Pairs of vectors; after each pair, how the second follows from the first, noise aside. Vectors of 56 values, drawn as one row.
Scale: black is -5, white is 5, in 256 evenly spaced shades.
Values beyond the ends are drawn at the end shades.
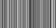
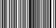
scaled up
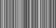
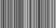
negated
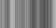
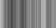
reversed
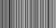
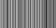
reversed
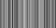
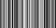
scaled up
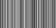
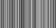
reversed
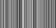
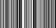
scaled up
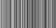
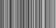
reversed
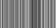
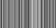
negated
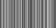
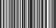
scaled up
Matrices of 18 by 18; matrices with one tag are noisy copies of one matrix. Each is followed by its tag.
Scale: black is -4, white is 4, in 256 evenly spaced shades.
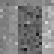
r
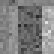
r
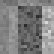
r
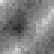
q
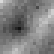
q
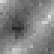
q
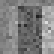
r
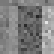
r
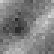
q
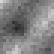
q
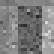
r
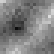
q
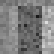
r
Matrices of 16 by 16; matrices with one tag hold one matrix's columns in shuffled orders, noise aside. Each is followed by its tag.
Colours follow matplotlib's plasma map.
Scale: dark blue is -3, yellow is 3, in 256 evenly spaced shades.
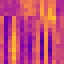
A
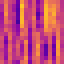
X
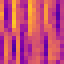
X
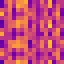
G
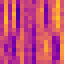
X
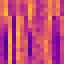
A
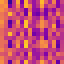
G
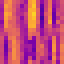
X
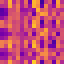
G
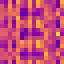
G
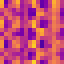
G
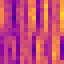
X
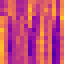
A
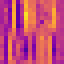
X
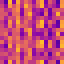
G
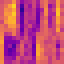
X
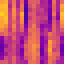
X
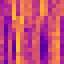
A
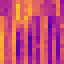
A
